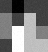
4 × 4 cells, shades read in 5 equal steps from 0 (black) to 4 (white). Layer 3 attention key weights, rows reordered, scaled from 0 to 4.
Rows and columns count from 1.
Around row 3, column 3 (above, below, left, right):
3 3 4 2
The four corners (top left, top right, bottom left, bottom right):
1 1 1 3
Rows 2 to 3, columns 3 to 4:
3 1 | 3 2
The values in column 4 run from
1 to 3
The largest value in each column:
2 4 3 3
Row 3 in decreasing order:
4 3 2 2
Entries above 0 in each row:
3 4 4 4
